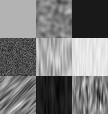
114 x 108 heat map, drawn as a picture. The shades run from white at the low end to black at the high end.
It is made of 3 by 3 panels. Panel 1,1: low, flat. Panel 1,2: middling, blotchy. Panel 1,3: very high, flat. Panel 2,1: high, fine-grained. Panel 2,2: low, streaked downward. Panel 2,3: very low, streaked downward, faint in contrast. Panel 3,1: middling, slanting up to the right, strong in contrast. Panel 3,2: very high, streaked downward, faint in contrast. Panel 3,3: middling, streaked downward, strong in contrast.
